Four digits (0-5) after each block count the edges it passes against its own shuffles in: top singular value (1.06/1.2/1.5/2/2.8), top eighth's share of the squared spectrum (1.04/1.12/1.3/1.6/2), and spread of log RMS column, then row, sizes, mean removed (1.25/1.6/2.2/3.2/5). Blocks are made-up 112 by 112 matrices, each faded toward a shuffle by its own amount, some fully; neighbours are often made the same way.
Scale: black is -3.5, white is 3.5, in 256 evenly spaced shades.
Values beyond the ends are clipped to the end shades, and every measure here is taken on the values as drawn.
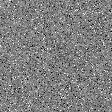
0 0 0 0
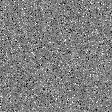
0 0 0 0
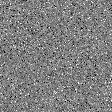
0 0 0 0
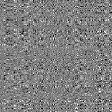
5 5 3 3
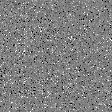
1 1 1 1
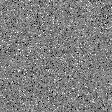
0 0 0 0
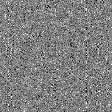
3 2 2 0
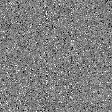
3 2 2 0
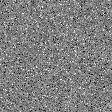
1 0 0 0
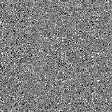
3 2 2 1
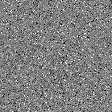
1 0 0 0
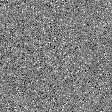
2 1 1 0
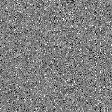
3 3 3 1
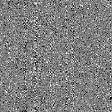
4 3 3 1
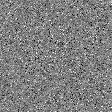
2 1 0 0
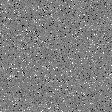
2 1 0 0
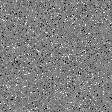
2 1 0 0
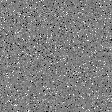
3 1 0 0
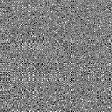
5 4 3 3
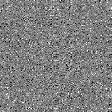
4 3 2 2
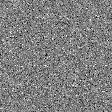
0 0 0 1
